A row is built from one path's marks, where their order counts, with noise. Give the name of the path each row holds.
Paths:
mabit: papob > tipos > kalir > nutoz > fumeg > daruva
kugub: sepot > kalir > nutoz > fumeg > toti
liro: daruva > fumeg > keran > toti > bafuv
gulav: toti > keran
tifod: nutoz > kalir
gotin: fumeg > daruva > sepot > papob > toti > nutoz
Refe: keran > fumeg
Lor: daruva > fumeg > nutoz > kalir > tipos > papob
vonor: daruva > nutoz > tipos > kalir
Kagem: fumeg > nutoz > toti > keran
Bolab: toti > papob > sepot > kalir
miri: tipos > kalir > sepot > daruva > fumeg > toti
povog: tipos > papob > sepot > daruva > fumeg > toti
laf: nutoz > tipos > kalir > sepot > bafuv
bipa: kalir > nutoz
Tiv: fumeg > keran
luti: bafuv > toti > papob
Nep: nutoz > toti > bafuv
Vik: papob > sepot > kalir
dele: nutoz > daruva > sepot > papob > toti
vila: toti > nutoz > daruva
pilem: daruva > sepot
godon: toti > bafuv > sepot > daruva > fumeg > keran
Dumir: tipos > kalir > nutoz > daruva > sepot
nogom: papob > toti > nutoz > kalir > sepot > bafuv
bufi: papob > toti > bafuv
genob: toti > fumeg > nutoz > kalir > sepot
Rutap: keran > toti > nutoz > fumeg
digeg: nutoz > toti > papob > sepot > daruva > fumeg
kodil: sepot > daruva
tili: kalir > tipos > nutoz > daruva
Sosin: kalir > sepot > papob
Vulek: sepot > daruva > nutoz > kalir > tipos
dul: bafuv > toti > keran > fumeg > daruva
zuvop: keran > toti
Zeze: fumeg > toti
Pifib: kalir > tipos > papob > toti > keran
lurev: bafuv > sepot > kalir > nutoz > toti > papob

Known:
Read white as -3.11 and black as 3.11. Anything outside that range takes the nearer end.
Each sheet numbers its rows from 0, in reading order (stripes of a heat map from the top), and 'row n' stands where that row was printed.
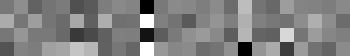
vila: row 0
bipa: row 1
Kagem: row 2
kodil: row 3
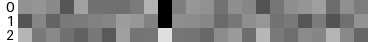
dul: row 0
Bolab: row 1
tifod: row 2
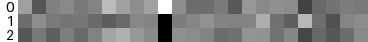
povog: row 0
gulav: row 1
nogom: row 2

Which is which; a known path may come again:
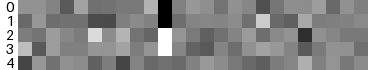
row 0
dul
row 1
genob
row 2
Sosin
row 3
miri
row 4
gotin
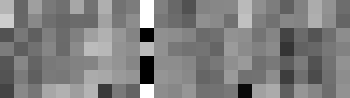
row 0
tili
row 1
laf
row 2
nogom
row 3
mabit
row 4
Bolab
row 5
bufi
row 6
pilem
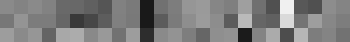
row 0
Rutap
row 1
Kagem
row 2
lurev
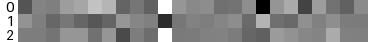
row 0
kodil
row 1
digeg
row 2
vonor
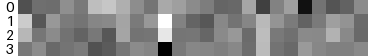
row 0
Vik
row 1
Dumir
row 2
tifod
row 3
vila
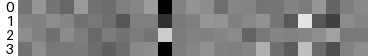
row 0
godon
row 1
zuvop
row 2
dele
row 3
gulav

